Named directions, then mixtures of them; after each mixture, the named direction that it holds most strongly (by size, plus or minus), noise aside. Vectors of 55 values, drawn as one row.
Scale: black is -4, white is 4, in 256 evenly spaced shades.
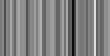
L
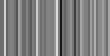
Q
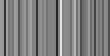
Q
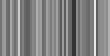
L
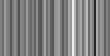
L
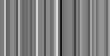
Q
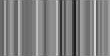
Q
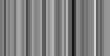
L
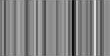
L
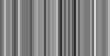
Q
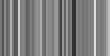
L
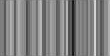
L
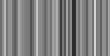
Q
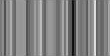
L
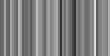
Q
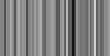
L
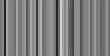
Q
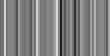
Q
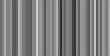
Q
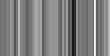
L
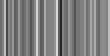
Q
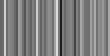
Q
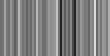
Q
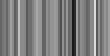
L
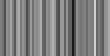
L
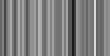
L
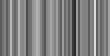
L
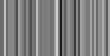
Q
